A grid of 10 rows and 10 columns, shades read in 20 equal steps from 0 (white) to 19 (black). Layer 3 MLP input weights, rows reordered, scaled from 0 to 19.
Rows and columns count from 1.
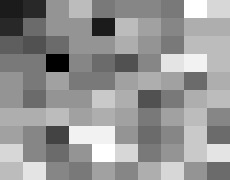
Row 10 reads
5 2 9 10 7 9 6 3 8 11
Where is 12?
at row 3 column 1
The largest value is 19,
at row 4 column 3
